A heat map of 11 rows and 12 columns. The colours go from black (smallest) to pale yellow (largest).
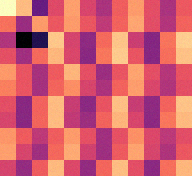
In the top left lies a patch that is rougher than the rest. The ninth with the lowest average is the top left. There is no overall slope. Stripes running up and down repeat 3 times from left to right. The top left is the roughest part.
